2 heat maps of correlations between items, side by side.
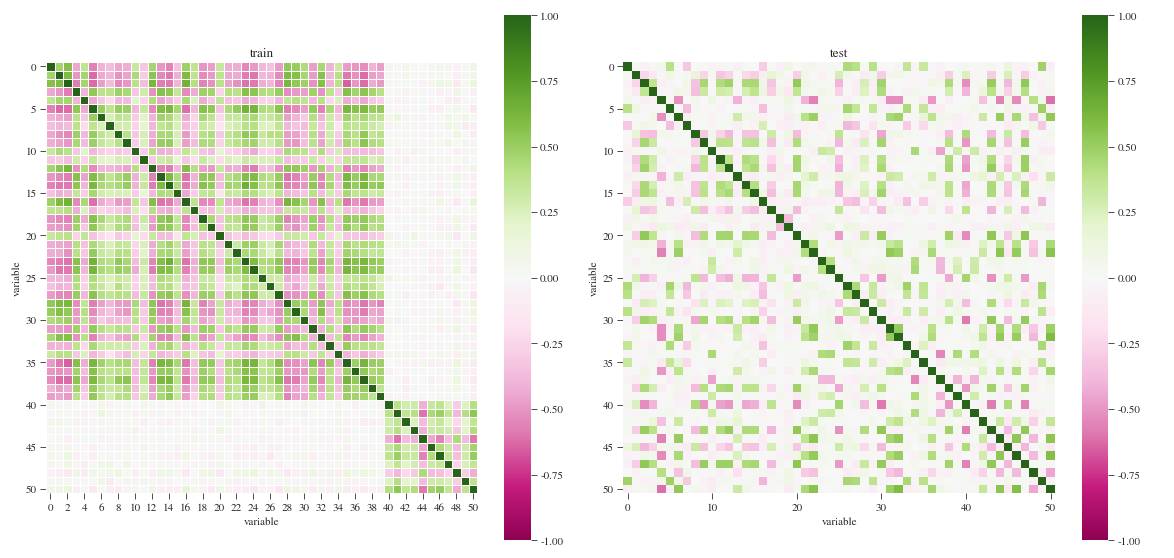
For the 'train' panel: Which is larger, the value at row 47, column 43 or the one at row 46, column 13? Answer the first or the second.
the first
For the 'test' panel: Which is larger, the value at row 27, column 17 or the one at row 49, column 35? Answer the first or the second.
the second
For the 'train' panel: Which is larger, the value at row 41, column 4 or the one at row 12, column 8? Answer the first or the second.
the first
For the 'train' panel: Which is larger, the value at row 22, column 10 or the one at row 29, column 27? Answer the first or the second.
the first
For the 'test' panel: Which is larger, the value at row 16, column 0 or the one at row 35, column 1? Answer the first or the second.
the second
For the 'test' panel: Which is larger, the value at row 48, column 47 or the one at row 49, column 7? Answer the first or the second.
the first
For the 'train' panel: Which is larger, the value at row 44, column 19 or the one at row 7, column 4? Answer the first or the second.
the first
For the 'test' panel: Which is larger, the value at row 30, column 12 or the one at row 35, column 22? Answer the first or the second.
the first
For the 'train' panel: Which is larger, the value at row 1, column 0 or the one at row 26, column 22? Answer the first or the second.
the first
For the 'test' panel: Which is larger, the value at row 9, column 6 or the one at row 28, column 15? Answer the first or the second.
the second
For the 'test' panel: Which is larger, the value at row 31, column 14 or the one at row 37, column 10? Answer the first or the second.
the first
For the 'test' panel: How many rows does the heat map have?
51
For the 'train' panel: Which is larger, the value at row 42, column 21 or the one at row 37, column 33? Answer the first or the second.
the second
